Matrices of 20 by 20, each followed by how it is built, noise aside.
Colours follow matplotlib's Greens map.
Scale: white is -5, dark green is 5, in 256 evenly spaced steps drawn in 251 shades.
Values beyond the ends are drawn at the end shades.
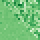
upper triangular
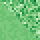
upper triangular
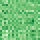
low rank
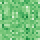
low rank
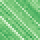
Toeplitz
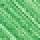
Toeplitz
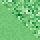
upper triangular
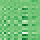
low rank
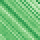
Toeplitz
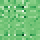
low rank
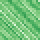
Toeplitz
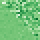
upper triangular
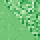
upper triangular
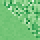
upper triangular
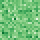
low rank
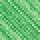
Toeplitz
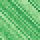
Toeplitz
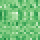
low rank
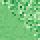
upper triangular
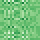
low rank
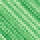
Toeplitz
